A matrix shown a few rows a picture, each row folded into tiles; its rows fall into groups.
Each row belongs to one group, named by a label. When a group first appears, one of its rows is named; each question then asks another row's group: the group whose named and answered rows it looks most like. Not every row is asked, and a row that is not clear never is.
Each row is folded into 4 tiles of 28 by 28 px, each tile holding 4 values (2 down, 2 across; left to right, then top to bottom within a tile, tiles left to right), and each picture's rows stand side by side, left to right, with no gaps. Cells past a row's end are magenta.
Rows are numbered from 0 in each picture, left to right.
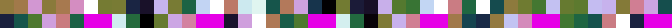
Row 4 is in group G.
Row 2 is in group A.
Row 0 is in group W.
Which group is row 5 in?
W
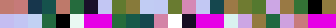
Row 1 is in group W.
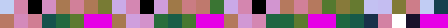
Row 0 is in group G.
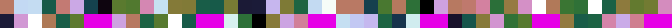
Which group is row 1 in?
W
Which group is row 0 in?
A
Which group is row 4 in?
W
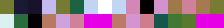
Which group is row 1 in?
G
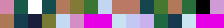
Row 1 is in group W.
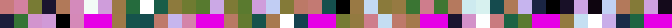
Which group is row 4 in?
A
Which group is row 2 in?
W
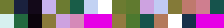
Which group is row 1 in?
W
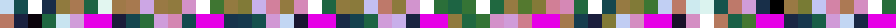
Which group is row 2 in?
W
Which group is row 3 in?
W
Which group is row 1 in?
W
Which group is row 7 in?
W
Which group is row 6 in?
A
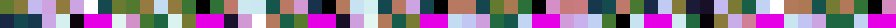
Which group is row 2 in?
A
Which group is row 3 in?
A
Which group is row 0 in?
W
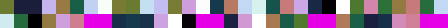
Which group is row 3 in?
G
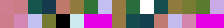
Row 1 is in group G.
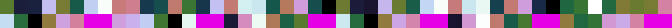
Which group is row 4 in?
A
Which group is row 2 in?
A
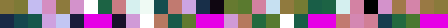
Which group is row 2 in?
W
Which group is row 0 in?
W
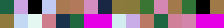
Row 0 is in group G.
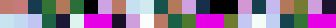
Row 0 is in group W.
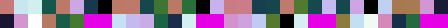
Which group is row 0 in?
A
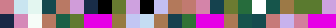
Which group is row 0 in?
A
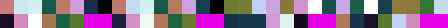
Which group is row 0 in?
A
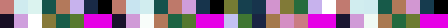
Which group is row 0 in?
A
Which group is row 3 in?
A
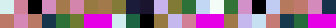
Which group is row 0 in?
G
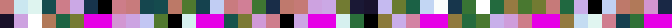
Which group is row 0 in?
A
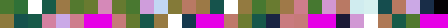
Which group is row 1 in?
W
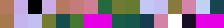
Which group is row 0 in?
G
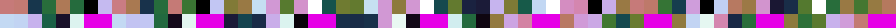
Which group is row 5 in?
G
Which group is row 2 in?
W
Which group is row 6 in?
G
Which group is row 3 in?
W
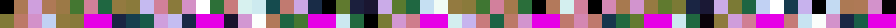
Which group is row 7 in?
G
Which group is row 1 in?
W
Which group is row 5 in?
G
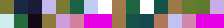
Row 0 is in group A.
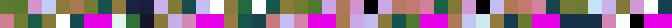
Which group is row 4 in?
G
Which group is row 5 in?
W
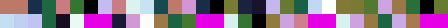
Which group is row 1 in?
A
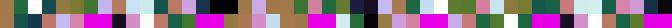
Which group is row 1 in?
A
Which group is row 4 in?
W
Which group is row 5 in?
A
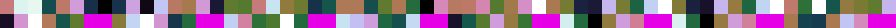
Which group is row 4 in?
W
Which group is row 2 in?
W
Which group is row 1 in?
G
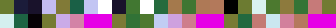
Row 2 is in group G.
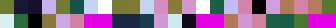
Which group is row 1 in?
W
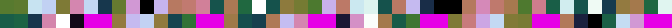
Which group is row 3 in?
A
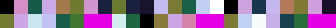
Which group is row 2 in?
G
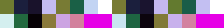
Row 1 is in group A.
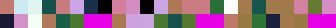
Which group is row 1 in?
G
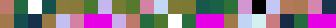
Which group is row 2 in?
G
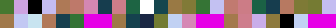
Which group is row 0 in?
G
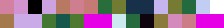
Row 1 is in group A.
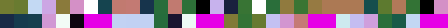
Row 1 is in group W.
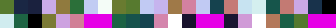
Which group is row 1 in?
W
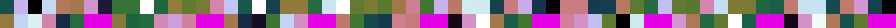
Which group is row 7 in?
A
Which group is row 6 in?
W
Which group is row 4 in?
A
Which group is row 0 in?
G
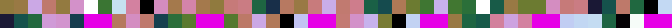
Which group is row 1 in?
G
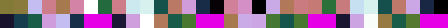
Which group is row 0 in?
W
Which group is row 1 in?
A
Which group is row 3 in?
A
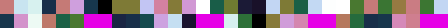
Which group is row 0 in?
A
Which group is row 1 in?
W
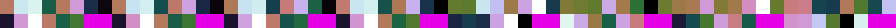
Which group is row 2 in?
A
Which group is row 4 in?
W
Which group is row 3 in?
A
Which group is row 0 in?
A
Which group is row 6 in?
W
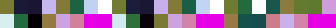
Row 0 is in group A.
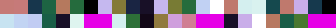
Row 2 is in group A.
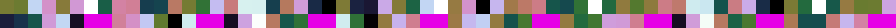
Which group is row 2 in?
A
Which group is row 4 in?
G
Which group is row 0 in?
W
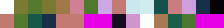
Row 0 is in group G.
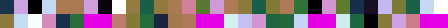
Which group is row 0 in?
G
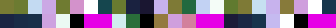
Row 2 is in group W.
